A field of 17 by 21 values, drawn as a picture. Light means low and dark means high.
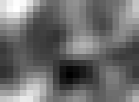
Calmest part: middle left. Average level on the scale: 60%. Stripes: none. Ninth with the lowest average: top left. Lone odd cells: none.
